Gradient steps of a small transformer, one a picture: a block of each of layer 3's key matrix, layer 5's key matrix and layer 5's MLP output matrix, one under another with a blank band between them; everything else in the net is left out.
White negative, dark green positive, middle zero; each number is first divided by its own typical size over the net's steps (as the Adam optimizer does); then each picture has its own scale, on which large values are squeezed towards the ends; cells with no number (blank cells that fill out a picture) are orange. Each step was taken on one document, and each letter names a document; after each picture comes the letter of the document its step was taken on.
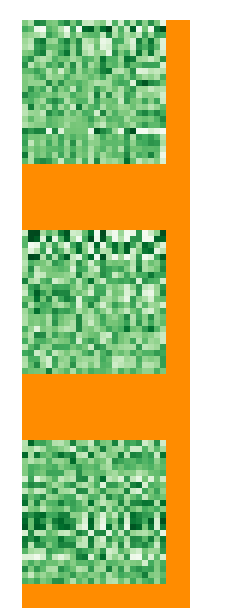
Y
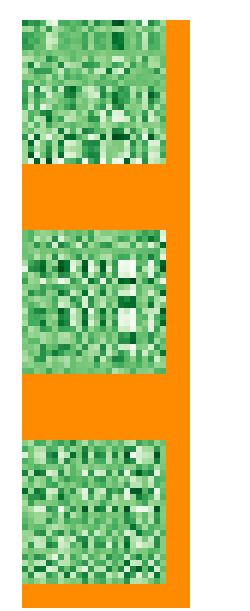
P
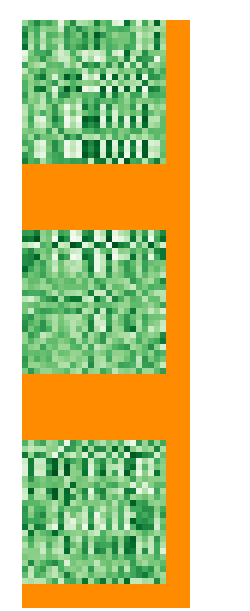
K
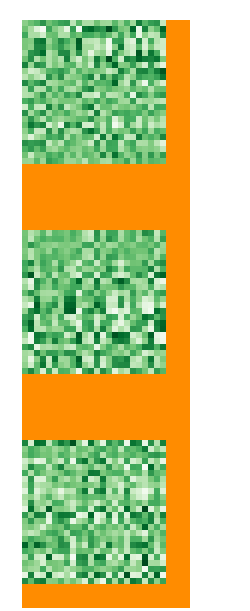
Y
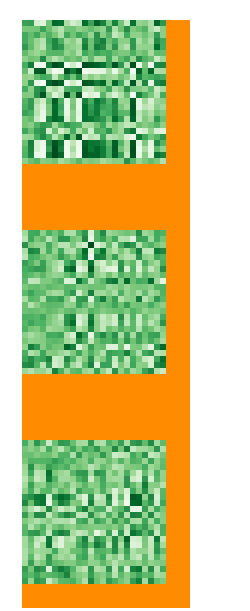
K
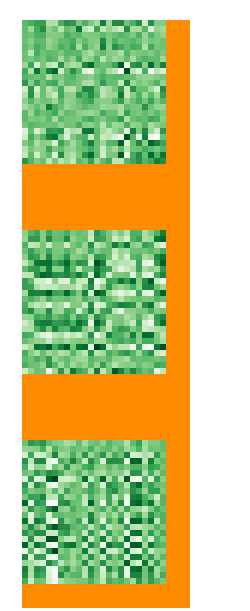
P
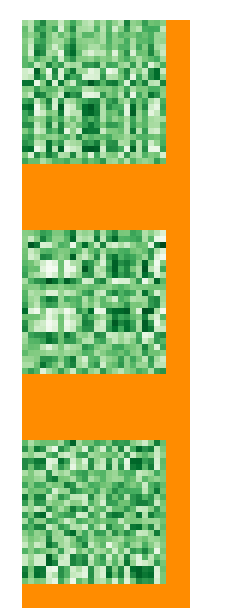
K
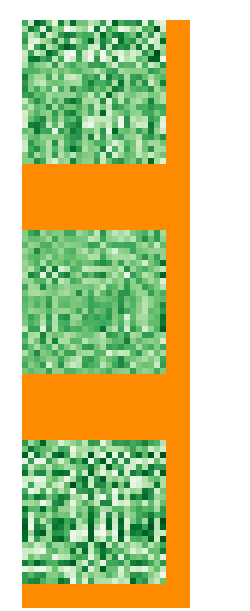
Y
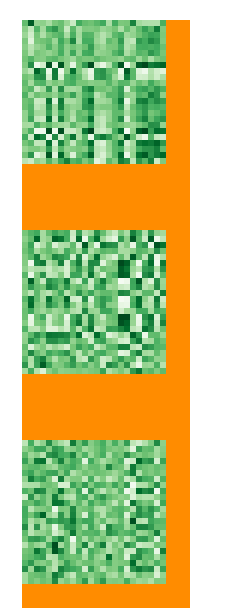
P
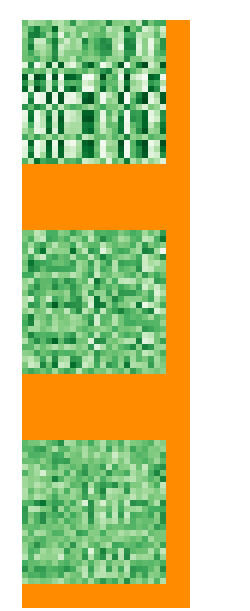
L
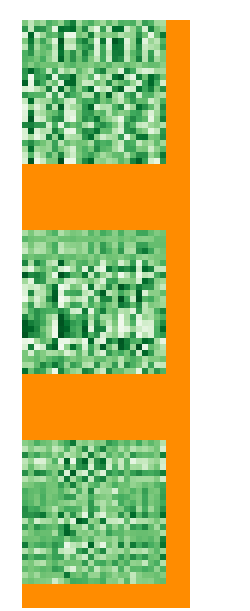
L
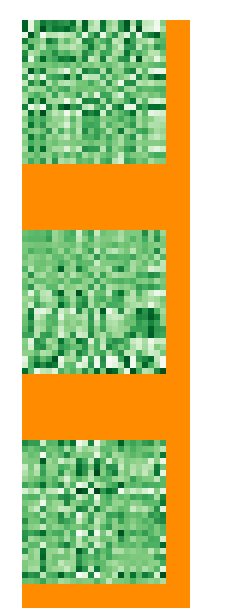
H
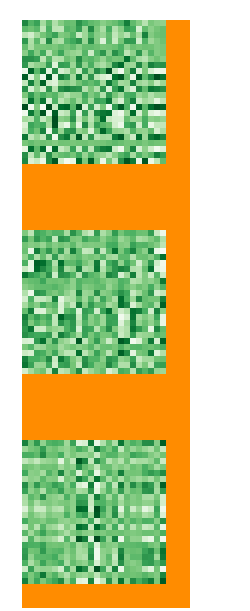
H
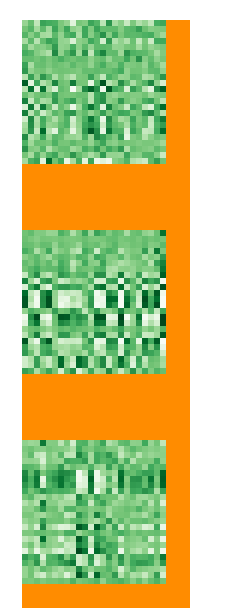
H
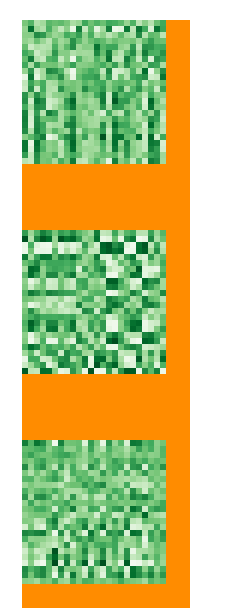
K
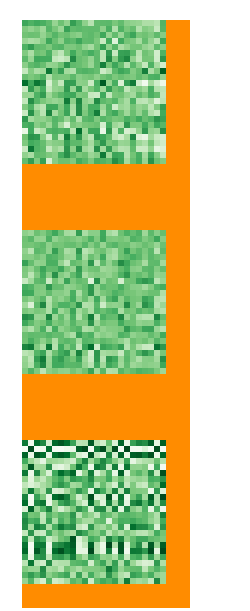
Y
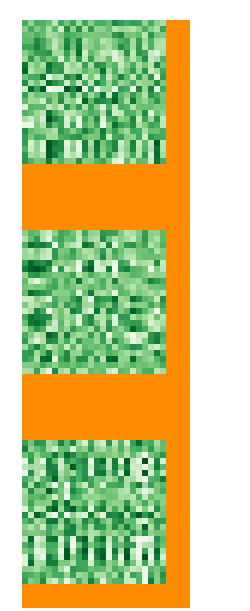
K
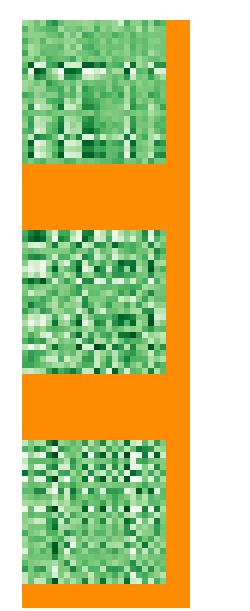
P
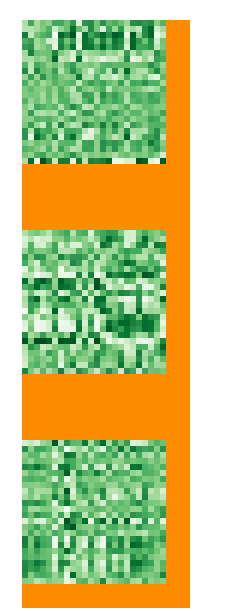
L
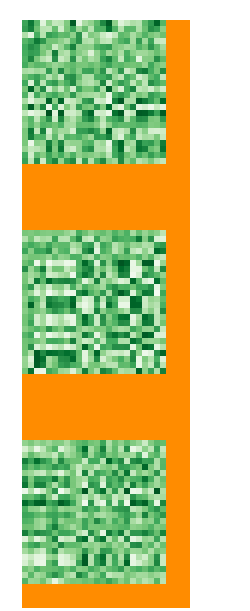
L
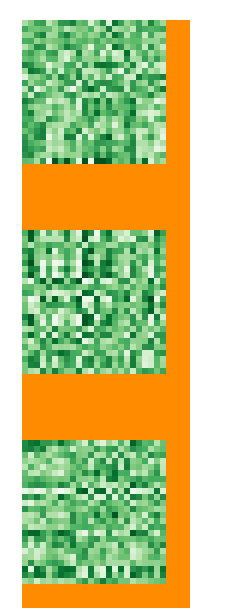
Y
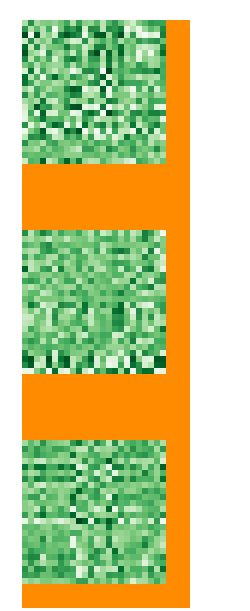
H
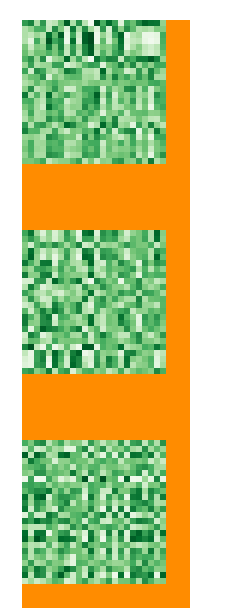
Y
